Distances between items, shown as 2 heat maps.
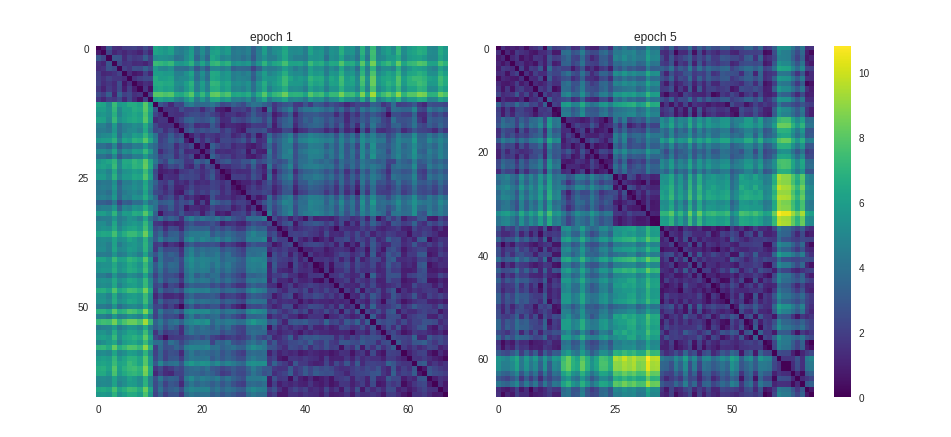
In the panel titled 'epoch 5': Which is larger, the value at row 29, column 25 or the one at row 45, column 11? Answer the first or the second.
the first
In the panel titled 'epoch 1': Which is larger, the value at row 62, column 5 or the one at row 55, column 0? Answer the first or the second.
the first
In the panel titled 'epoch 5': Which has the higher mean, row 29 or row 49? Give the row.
29
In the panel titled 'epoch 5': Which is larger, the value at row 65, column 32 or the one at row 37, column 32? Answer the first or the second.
the first
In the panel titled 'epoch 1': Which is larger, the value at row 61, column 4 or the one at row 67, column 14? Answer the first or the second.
the first
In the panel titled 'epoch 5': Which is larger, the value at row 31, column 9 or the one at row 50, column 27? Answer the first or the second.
the first
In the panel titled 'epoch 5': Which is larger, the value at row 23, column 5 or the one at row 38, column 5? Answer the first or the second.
the first
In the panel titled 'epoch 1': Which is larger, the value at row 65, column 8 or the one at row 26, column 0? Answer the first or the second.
the first
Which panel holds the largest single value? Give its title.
epoch 5
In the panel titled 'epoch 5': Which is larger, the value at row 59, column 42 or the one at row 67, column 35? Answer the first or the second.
the first
